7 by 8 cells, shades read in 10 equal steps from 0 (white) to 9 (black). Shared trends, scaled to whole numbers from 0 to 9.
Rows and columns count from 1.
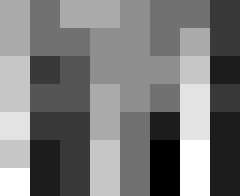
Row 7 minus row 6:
-2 0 0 0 0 0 0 0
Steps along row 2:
up same down same up down up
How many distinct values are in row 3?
5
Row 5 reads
1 7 7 3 5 8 1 8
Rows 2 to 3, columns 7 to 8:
3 7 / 2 8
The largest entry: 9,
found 2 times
